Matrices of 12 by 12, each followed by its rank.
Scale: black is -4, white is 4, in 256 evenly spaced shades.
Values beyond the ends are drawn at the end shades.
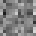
two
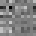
two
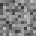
full rank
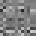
two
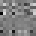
two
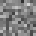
full rank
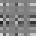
one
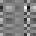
one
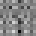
two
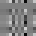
one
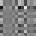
one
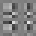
one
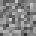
full rank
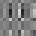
one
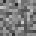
full rank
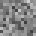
full rank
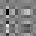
one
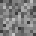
full rank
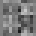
two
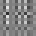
one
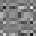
two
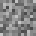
full rank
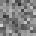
full rank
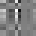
one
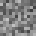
full rank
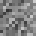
full rank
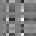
one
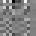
two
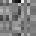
two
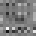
two
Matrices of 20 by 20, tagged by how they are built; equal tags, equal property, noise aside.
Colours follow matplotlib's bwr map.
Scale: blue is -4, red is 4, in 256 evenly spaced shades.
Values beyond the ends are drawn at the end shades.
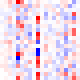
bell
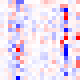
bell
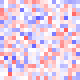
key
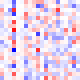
bell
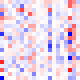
bell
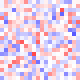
key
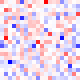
key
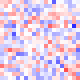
key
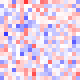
key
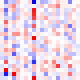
bell
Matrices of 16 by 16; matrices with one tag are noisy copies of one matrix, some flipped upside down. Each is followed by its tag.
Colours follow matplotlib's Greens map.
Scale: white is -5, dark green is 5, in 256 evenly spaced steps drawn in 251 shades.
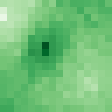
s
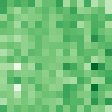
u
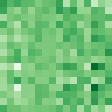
u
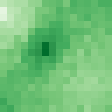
s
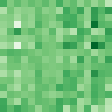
u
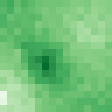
s
